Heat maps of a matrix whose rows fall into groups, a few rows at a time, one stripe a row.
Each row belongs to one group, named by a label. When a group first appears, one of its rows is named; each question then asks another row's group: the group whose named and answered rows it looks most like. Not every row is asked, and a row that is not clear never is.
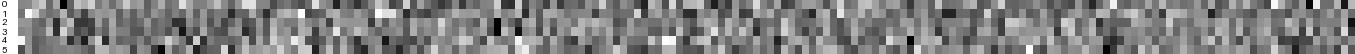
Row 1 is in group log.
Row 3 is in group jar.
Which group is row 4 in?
log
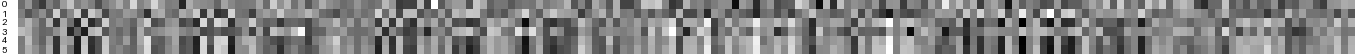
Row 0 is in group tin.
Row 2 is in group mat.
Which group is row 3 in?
log
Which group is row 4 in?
mat
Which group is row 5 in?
mat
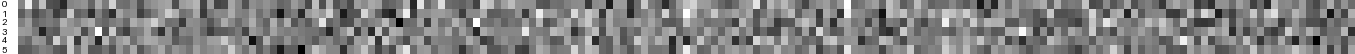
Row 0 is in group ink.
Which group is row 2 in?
tin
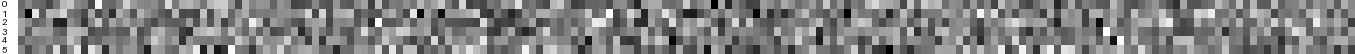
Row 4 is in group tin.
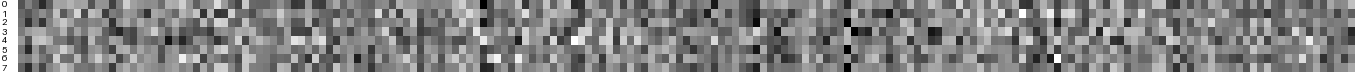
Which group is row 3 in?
tin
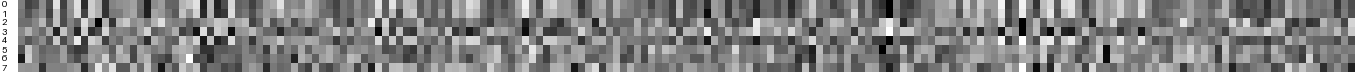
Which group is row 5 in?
log
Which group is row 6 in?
log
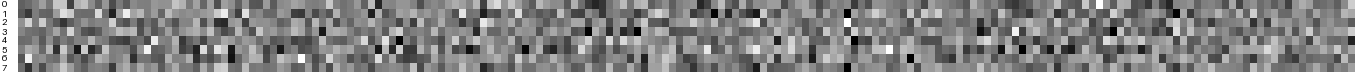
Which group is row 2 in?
ink
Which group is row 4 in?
tin
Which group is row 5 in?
mat
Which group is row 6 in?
log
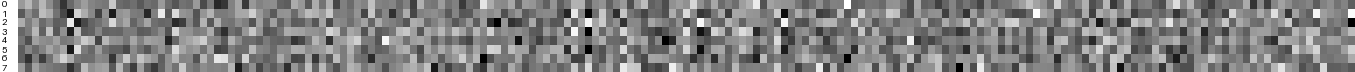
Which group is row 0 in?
ink
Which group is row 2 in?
jar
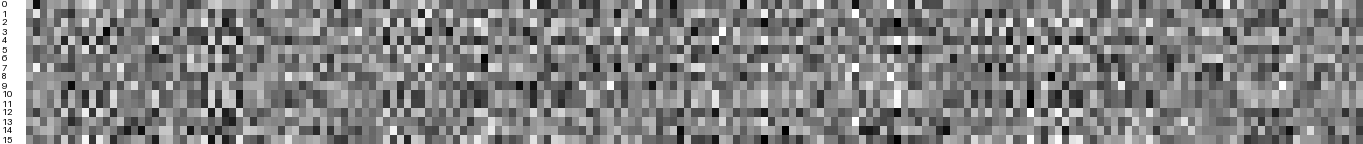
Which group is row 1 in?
ink
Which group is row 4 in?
mat
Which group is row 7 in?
ink
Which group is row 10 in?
mat
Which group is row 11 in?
mat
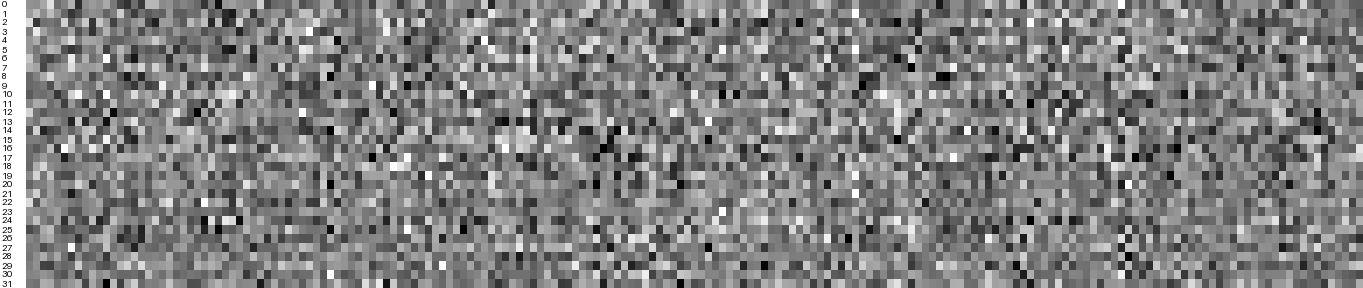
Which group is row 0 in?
tin
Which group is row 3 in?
log
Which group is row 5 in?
ink
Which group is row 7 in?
tin
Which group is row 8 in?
tin
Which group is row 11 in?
mat
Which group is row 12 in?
log
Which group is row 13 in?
jar
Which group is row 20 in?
tin
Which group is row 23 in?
ink
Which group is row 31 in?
jar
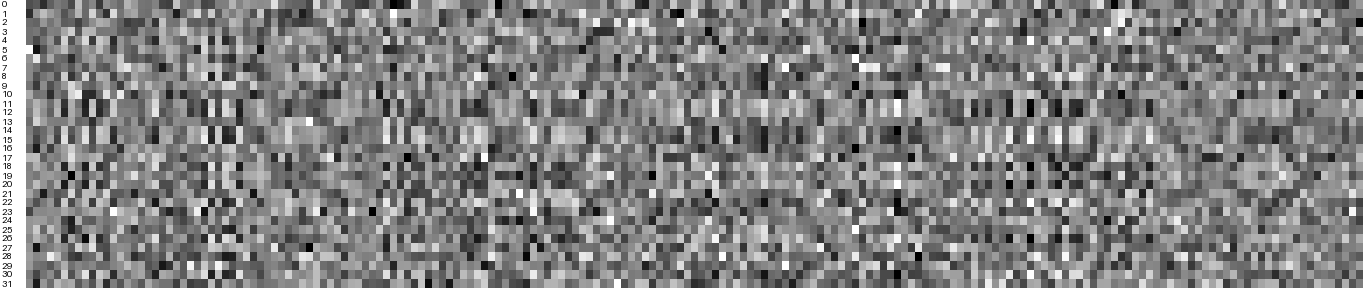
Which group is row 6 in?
ink
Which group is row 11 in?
mat
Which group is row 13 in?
log
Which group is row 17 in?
tin
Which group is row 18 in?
mat
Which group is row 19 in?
jar
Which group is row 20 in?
mat
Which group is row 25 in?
ink
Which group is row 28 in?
ink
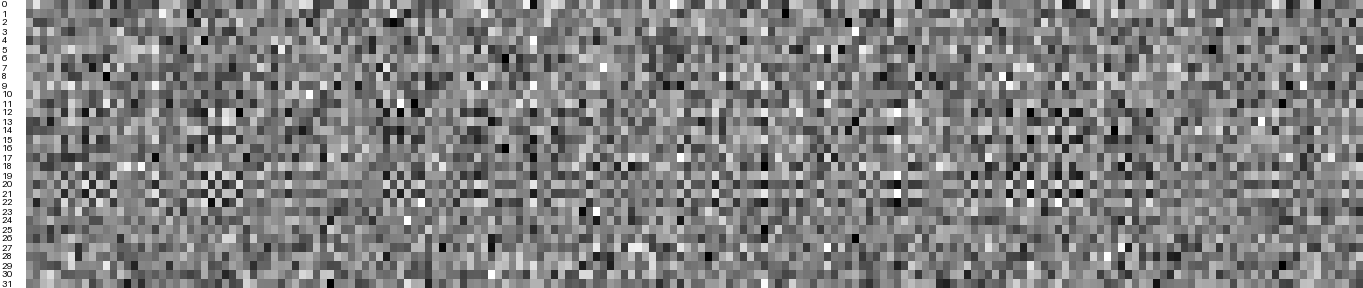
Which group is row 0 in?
log
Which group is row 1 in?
tin
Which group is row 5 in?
tin
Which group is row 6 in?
jar
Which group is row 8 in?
ink
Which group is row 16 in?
jar
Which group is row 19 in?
mat
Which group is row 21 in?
mat
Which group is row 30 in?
ink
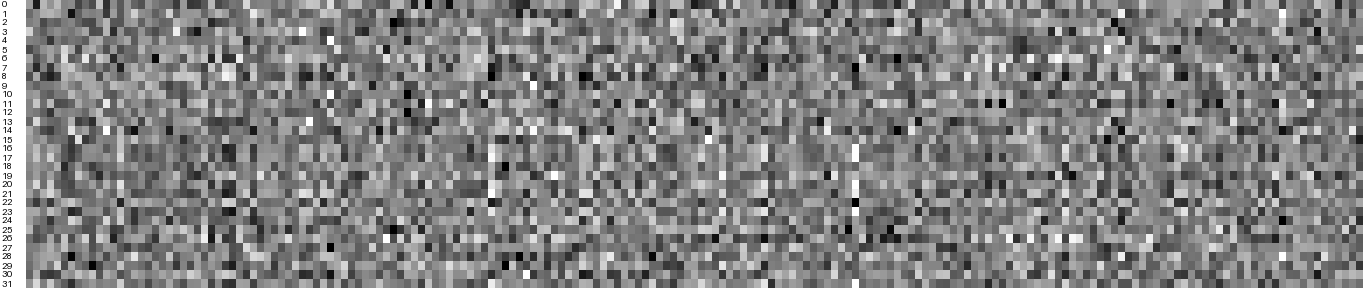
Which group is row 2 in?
log
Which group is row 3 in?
log
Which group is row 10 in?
tin
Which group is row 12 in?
tin
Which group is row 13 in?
log
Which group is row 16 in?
ink
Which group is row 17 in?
ink
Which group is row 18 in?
jar
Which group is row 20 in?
ink
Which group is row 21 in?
ink
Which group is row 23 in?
ink
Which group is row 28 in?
jar
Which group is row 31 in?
ink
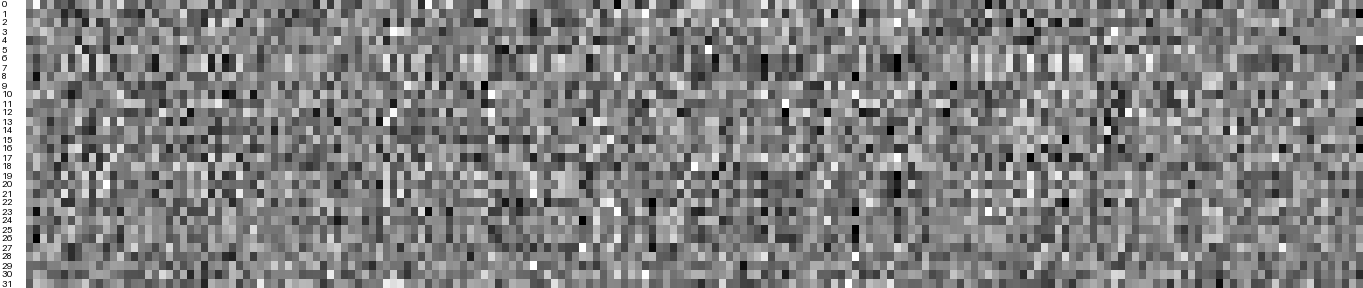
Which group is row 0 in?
ink
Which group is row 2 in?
mat
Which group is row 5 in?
jar
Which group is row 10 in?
ink
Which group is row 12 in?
tin
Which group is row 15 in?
jar
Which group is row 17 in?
mat
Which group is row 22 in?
jar
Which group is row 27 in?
jar
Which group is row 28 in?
ink
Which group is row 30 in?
tin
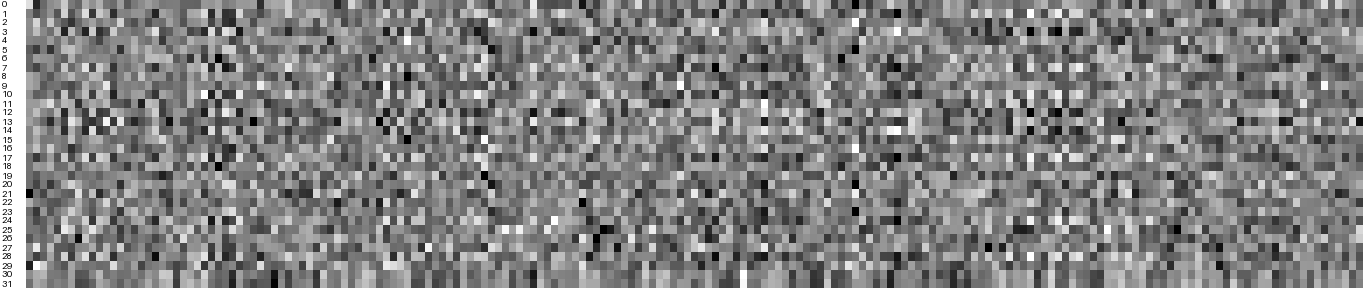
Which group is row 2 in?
ink
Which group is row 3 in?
mat
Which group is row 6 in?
tin
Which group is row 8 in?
tin
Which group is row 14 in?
mat
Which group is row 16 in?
ink
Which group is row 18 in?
tin
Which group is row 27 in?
ink
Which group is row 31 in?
log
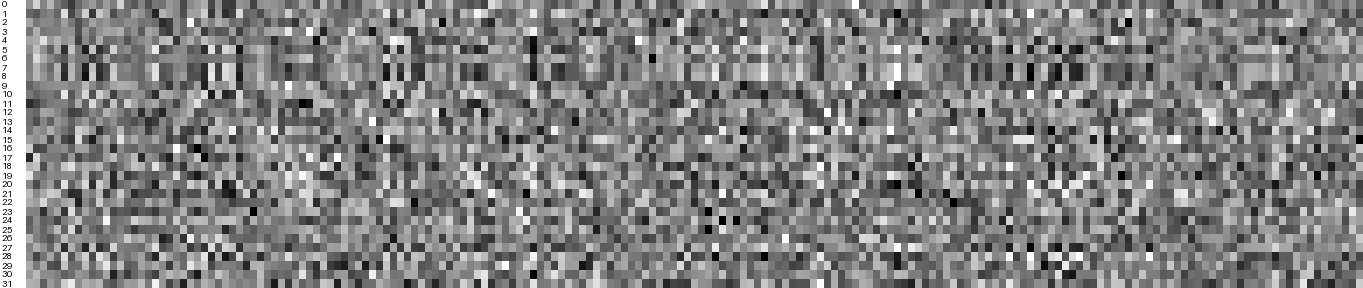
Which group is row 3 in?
log
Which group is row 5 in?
mat
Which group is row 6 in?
log
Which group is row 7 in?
mat
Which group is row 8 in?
mat
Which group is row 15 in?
jar
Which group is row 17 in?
log
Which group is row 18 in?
tin
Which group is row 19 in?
log
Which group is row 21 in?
ink
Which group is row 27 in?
mat
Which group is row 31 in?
tin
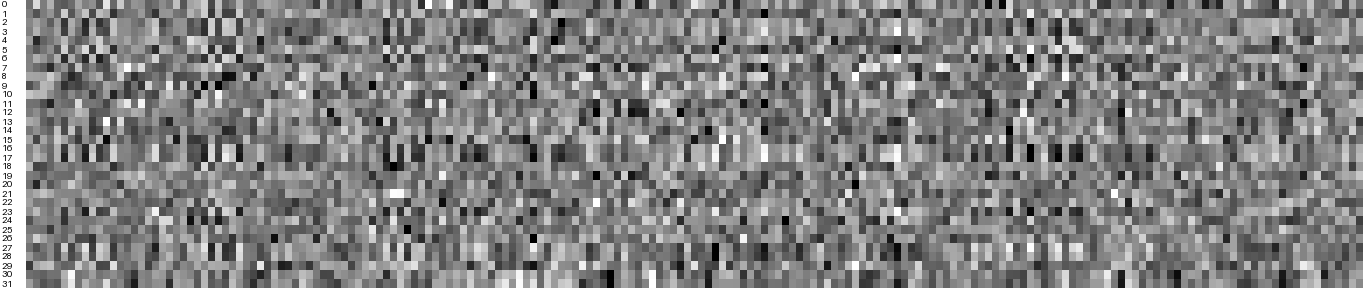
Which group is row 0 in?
ink
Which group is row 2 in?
mat
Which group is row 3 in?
mat
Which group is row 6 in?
mat
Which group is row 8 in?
ink
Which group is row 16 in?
mat
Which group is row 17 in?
mat
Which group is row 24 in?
tin
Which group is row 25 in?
tin
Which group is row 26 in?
log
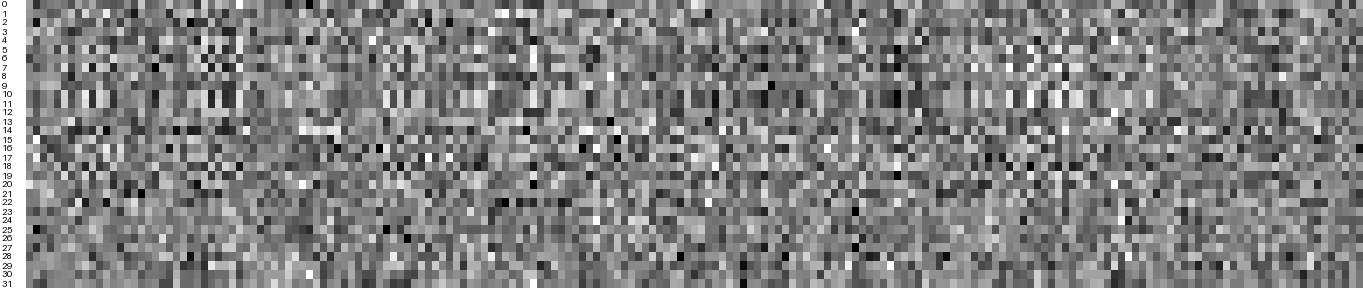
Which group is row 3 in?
ink
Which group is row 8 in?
jar
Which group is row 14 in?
ink
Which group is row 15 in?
ink
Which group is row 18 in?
mat
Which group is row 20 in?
log
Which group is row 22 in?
jar
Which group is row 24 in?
tin
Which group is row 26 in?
tin
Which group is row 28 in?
tin
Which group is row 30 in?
log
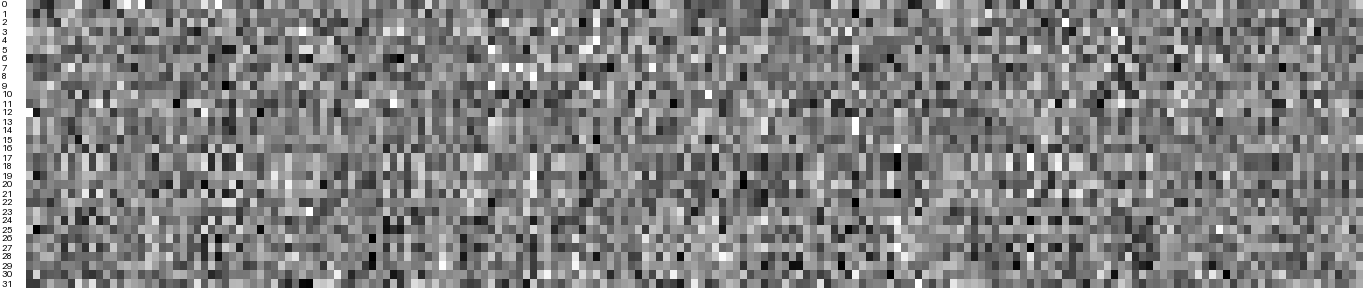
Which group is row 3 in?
log
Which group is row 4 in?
tin
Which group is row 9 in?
ink
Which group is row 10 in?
jar
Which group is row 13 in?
ink
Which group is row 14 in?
ink
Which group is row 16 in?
mat
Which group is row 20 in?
log
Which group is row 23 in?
log
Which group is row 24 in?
mat
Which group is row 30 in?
log
